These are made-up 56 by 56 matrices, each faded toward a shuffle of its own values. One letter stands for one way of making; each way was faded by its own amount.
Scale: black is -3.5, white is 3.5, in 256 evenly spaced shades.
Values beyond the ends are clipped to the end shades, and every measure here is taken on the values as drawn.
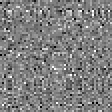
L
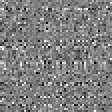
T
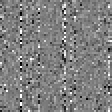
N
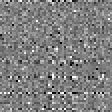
T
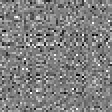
L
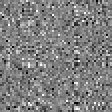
L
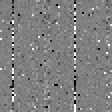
N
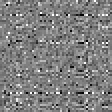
T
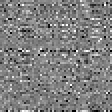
T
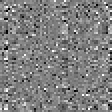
L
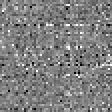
T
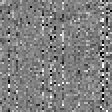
N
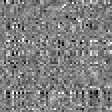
T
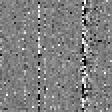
N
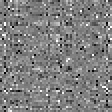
L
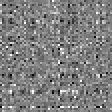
T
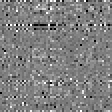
T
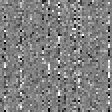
N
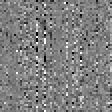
N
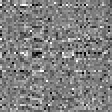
T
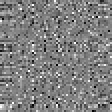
L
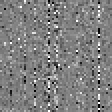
N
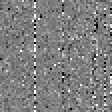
N
